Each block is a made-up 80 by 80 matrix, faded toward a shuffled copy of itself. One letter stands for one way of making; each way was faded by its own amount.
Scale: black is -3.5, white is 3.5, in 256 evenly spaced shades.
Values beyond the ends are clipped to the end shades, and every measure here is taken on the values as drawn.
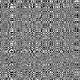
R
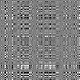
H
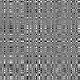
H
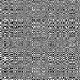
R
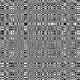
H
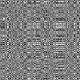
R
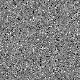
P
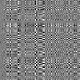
H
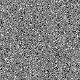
P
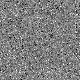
P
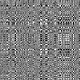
R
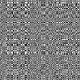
R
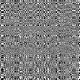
R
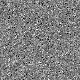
P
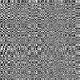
R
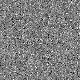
P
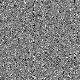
P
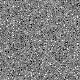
P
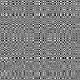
H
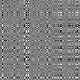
H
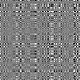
H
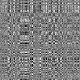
R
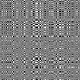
H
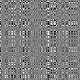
H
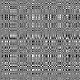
H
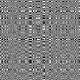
H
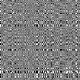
R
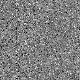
P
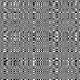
H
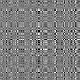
H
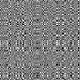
R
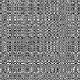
R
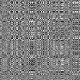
R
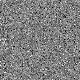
P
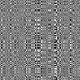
H
